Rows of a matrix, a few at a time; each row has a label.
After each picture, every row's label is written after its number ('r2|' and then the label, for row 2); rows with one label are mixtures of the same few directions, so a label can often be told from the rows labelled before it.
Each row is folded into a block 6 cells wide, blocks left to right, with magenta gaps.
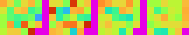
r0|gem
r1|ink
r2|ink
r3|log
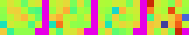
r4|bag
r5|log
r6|log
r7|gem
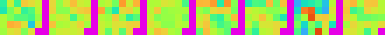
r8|gem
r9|bag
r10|ink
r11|log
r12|ink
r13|ink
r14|ink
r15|ink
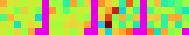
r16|gem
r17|ink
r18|log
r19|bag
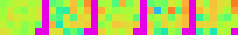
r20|gem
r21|log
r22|ink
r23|log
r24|bag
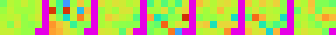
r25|gem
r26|log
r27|gem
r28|gem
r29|gem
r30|gem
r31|ink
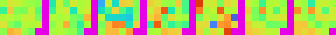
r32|log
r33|gem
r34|gem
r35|log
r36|gem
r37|log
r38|log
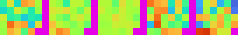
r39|gem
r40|log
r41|ink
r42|log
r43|bag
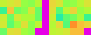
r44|log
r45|gem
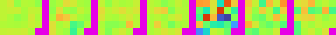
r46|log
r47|gem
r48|gem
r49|log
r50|ink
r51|bag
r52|log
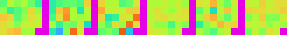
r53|bag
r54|ink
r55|gem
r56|gem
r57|log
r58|bag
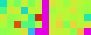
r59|gem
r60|gem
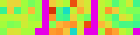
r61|log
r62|ink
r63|log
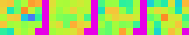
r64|ink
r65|gem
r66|ink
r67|ink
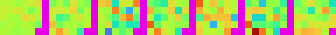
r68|bag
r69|log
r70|bag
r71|log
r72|gem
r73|log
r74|bag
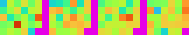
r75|gem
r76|ink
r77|ink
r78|log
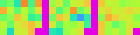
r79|ink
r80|ink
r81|gem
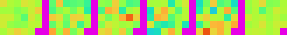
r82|bag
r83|bag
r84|ink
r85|ink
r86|bag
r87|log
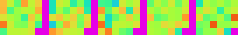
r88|bag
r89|bag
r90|log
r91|gem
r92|gem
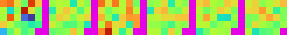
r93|ink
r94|ink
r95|ink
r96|ink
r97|ink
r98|bag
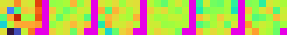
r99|log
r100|ink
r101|log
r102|log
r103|bag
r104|log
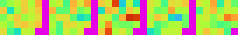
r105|log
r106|ink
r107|ink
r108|ink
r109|ink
